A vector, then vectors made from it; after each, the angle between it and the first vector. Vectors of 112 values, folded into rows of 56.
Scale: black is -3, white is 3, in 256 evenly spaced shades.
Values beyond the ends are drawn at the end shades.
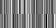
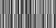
nearly opposite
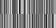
nearly parallel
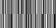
nearly opposite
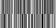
orthogonal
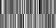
orthogonal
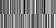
partly aligned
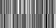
nearly parallel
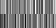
partly aligned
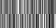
partly aligned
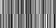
nearly opposite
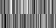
partly aligned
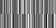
nearly parallel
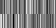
partly aligned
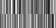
partly aligned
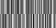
partly opposed
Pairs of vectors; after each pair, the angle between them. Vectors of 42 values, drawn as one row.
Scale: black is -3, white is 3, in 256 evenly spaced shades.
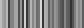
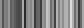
partly opposed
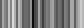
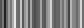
partly aligned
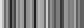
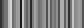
partly opposed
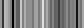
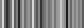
partly opposed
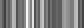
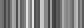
nearly parallel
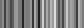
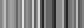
nearly opposite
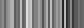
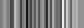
nearly opposite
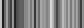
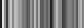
nearly opposite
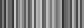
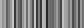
nearly opposite
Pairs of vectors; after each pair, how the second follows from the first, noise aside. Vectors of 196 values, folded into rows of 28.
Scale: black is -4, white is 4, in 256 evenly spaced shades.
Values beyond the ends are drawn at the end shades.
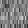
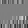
partly zeroed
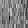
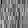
wrapped around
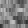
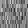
shuffled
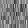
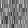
reversed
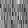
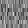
shuffled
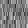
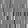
partly zeroed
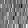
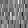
shuffled
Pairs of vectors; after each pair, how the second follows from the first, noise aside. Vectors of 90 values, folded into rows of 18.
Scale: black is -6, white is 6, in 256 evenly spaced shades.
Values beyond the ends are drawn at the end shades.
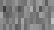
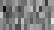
scaled up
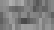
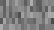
shuffled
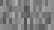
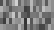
scaled up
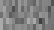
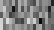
scaled up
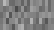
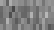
shuffled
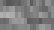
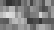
scaled up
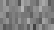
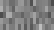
shuffled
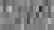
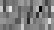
scaled up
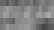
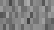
shuffled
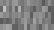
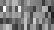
scaled up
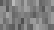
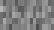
shuffled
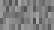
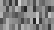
scaled up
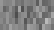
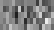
scaled up
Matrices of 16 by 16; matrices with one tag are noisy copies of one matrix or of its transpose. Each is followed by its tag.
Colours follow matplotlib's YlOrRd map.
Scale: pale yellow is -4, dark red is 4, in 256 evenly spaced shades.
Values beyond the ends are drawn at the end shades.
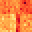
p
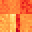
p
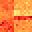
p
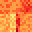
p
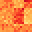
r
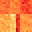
p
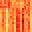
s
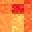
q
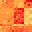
r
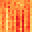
s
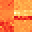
p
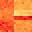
p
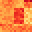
r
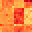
r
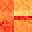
p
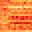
s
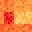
q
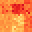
q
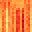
s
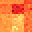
q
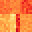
p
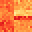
p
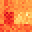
q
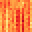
s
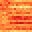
s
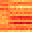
s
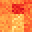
q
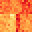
p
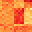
r
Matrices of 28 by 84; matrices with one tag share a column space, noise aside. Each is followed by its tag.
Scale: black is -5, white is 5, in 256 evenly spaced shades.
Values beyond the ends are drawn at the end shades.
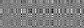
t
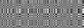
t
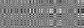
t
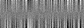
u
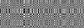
t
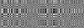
t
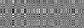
t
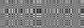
t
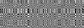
t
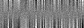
u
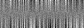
u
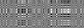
t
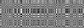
t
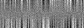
u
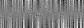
u
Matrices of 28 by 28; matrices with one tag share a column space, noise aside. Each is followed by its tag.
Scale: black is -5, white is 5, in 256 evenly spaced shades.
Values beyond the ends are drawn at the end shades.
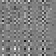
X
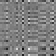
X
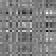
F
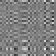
X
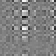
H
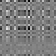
H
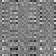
X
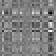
F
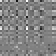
H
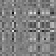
F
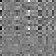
H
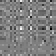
H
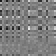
H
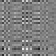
X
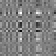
F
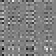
X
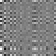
X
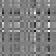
F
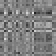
F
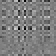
H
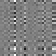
X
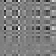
H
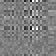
H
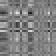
F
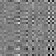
X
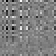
H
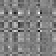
F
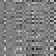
X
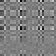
H
